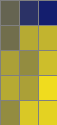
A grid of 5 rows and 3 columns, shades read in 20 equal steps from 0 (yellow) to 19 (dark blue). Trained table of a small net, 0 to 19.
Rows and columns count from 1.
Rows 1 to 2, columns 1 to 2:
12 17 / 11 5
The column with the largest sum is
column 1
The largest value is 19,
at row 1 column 3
